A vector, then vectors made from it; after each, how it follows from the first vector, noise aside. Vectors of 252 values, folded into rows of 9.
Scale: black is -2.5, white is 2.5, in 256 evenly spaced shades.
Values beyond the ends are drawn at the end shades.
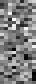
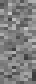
shrunk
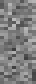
shrunk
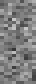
shrunk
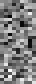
wrapped around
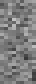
shrunk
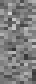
shrunk
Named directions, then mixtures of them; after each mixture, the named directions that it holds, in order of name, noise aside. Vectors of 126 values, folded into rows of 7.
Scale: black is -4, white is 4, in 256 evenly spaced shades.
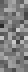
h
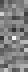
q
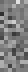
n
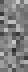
h, n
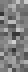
h, n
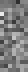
n, q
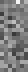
n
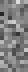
n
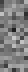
h, q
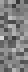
n, q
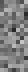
h, q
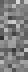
n, q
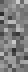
h, n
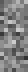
h, n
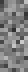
h, q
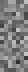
h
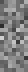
h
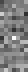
q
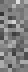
n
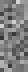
h, n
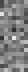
q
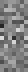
h, q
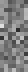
h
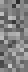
n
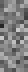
h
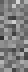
n, q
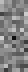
q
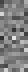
q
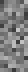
h, q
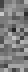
h, q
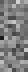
n, q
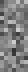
h, n
